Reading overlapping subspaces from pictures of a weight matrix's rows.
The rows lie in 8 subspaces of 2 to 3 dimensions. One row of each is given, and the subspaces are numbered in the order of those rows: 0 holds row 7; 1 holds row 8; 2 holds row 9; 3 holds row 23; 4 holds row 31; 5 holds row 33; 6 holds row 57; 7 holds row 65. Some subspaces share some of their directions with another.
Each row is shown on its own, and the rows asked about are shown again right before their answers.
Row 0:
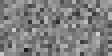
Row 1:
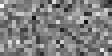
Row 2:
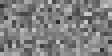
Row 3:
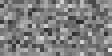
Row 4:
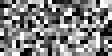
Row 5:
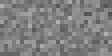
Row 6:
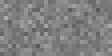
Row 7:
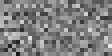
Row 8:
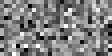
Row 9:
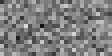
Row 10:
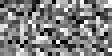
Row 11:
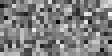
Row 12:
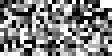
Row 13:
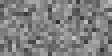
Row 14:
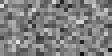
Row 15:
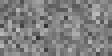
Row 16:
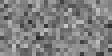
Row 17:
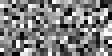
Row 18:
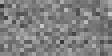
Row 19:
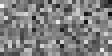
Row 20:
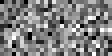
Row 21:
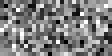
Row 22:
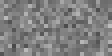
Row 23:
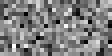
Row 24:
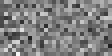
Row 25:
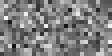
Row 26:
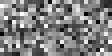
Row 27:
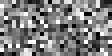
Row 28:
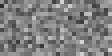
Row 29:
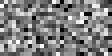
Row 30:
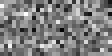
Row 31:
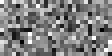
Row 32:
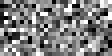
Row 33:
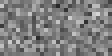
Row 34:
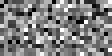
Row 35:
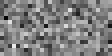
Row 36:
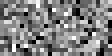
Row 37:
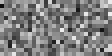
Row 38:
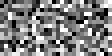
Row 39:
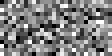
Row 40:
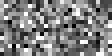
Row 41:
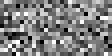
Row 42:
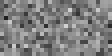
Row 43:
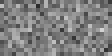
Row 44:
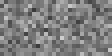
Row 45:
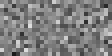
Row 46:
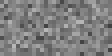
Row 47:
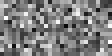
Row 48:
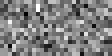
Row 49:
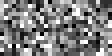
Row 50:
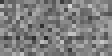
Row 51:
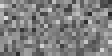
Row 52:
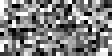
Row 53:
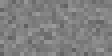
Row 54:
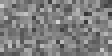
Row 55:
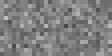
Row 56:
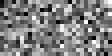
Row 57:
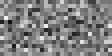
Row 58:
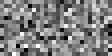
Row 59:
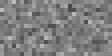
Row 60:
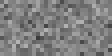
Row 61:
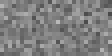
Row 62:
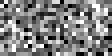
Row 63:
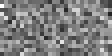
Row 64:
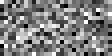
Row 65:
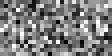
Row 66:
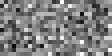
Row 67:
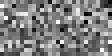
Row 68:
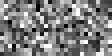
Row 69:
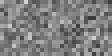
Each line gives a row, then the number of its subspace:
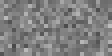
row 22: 5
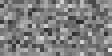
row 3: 6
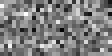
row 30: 1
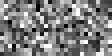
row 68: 1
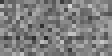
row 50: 2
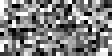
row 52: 4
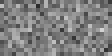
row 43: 4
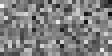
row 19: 4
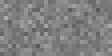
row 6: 3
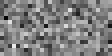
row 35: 6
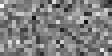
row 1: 6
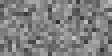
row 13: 3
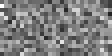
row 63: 2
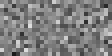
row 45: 1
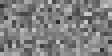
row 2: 4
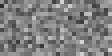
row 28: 7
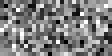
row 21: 7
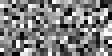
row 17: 1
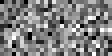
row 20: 4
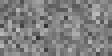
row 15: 5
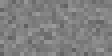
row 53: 2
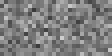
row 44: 3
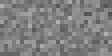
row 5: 6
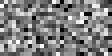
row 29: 7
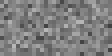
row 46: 6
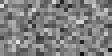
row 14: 5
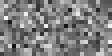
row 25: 1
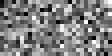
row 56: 4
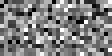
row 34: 3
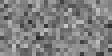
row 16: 6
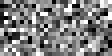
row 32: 0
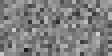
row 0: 5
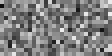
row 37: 4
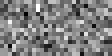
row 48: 1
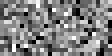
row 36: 3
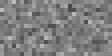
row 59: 2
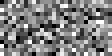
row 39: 2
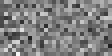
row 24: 0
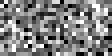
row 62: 7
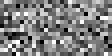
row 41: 0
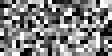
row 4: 1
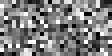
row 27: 7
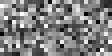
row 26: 5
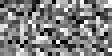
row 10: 7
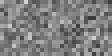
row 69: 4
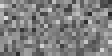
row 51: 0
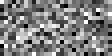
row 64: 2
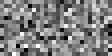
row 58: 1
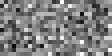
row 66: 7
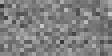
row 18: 2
